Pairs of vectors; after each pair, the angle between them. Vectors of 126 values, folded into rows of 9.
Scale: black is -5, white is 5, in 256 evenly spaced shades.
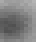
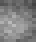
nearly opposite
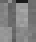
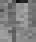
nearly parallel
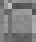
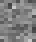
partly opposed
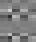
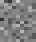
orthogonal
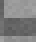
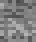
partly opposed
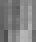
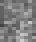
partly aligned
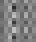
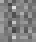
nearly opposite
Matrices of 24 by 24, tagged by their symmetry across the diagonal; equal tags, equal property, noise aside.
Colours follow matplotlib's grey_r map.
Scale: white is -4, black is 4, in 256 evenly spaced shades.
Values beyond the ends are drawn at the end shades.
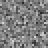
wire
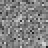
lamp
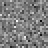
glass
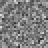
lamp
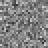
glass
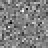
wire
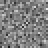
wire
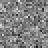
glass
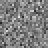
glass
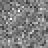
lamp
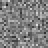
wire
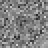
lamp
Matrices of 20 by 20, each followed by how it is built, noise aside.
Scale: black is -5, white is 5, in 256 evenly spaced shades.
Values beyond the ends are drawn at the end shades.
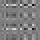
low rank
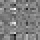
low rank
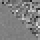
upper triangular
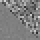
upper triangular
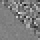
upper triangular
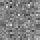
low rank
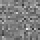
low rank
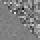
upper triangular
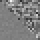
upper triangular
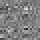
low rank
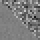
upper triangular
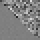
upper triangular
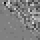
upper triangular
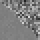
upper triangular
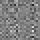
low rank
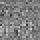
low rank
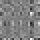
low rank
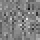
low rank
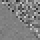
upper triangular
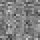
low rank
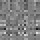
low rank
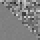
upper triangular
